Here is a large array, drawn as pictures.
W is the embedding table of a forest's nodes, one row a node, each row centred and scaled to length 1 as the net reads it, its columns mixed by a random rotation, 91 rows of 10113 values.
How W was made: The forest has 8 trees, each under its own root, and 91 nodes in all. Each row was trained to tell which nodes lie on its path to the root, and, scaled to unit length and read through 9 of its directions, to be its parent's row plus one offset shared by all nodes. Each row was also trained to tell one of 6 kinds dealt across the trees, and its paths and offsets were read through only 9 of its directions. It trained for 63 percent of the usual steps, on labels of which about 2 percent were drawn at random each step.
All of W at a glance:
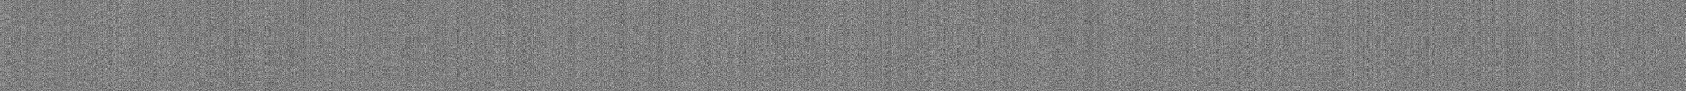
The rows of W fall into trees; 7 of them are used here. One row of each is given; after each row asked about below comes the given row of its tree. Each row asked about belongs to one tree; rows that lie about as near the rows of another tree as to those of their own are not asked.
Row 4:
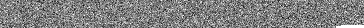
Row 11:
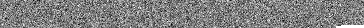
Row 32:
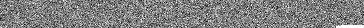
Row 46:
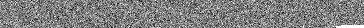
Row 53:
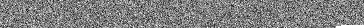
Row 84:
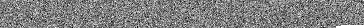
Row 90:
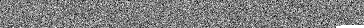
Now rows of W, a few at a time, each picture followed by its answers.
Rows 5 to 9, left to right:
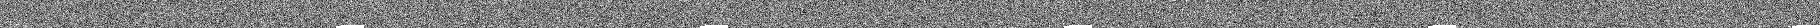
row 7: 46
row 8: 46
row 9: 32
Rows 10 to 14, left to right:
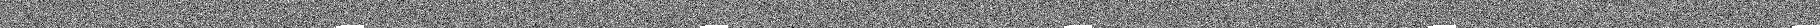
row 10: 4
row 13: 11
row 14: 46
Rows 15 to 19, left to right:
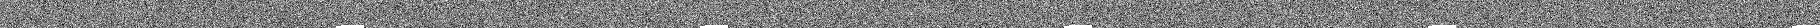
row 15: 84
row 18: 32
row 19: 4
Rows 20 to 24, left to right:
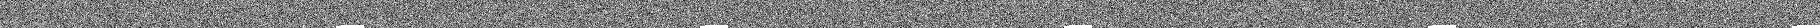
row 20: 46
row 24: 11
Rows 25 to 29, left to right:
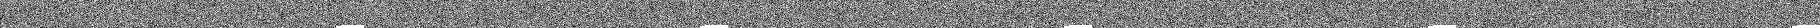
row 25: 32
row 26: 53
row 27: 90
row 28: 53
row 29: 4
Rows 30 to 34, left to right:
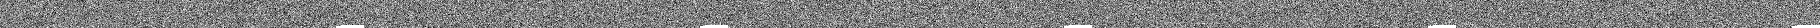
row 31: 46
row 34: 46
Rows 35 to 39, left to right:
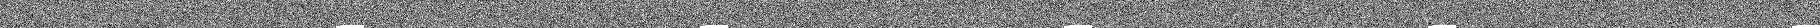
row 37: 32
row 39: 32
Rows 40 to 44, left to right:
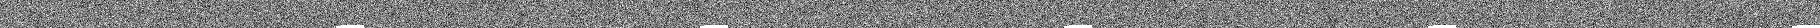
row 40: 4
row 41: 32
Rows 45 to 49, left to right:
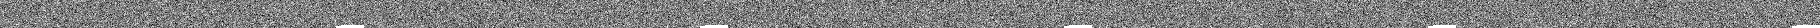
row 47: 46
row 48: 11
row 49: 4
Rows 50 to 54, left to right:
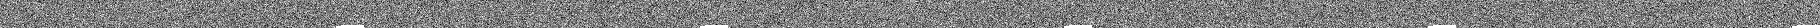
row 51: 84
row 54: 4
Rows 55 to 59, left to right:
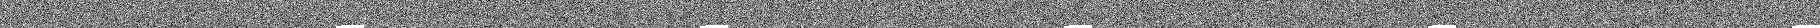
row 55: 11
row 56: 11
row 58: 46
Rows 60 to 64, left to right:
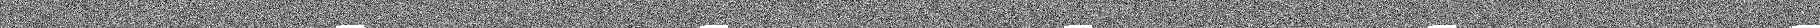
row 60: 4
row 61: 4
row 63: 53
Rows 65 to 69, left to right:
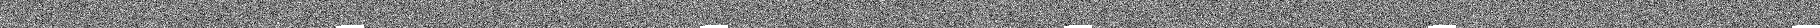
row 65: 11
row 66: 46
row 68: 4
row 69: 32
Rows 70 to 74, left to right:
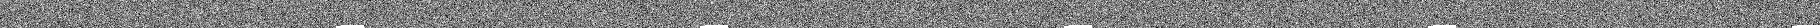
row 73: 46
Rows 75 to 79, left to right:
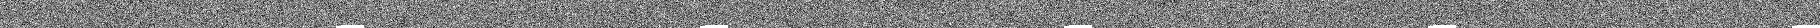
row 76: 84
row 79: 32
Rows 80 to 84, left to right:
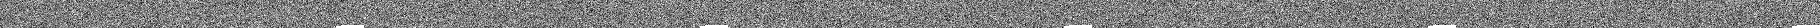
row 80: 32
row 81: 11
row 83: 4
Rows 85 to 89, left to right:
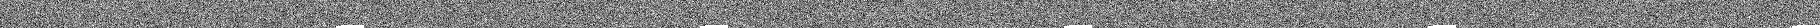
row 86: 11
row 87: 46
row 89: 4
